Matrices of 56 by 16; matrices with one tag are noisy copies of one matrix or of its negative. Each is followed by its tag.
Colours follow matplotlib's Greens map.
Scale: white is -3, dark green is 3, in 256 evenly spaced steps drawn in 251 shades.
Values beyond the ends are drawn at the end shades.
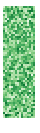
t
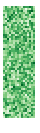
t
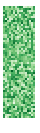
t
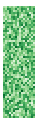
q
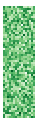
t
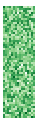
t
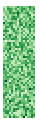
q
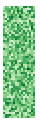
t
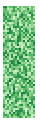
q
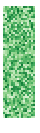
t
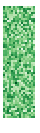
t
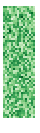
q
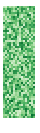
q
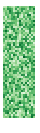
q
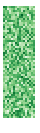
q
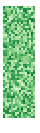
t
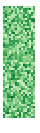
t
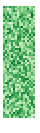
q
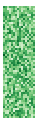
q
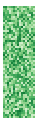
q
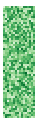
t
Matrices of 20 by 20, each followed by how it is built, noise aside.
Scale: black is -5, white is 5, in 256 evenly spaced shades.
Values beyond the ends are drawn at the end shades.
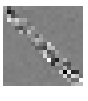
banded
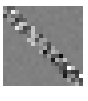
banded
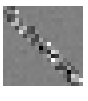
banded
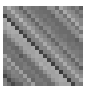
Toeplitz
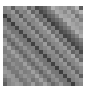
Toeplitz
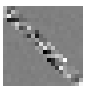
banded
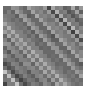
Toeplitz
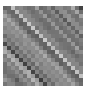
Toeplitz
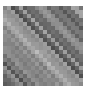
Toeplitz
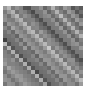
Toeplitz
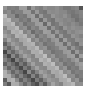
Toeplitz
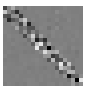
banded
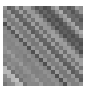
Toeplitz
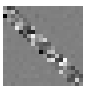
banded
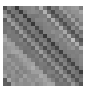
Toeplitz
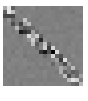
banded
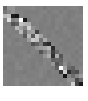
banded
